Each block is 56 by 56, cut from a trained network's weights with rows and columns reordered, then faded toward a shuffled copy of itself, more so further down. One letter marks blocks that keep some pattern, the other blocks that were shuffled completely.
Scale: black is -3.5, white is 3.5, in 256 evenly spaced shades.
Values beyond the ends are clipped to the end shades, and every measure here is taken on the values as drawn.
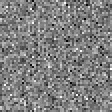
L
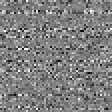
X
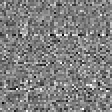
X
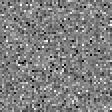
L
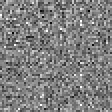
X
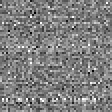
X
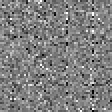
X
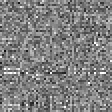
X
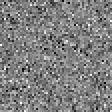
L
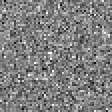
L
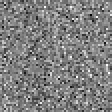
L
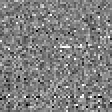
X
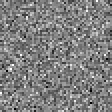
L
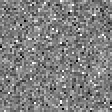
L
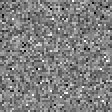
L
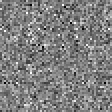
X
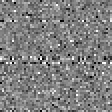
X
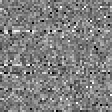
X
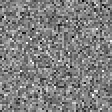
L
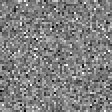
L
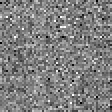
X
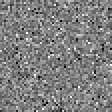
L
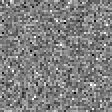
X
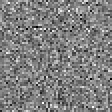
X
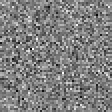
X
